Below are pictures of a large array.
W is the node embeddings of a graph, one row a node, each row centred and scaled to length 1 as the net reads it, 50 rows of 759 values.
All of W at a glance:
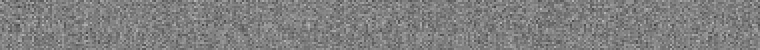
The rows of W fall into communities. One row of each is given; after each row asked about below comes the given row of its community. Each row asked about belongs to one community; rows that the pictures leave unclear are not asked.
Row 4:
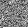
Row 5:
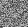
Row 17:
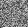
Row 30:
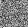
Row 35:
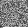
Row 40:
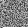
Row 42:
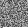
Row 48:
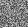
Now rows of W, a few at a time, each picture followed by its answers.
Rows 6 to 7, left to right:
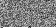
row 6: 40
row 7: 30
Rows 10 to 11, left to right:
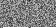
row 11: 48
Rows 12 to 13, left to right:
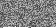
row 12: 35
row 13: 4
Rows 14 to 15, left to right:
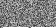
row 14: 48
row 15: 40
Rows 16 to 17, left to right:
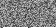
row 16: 40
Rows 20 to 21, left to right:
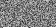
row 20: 30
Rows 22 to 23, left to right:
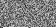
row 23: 48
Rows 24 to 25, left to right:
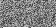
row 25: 40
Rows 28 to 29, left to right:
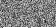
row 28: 30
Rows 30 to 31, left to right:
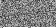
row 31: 42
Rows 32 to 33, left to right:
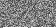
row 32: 42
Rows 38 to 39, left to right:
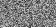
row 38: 5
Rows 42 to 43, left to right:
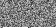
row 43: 17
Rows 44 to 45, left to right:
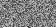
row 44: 5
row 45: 48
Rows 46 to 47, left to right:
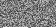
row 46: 42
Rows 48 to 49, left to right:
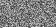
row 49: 35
